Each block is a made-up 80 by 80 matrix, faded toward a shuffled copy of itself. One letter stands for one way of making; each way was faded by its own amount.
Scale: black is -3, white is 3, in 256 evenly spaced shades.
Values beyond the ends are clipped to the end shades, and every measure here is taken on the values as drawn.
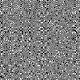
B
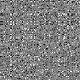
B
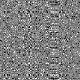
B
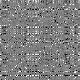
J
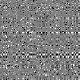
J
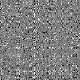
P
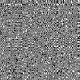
B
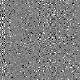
P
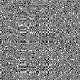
B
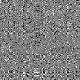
B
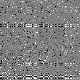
J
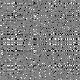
J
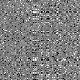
B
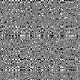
J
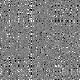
P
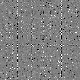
P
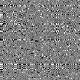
J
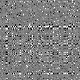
J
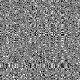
B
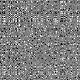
B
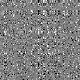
P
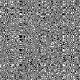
B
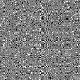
B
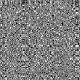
B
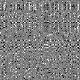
J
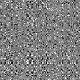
B
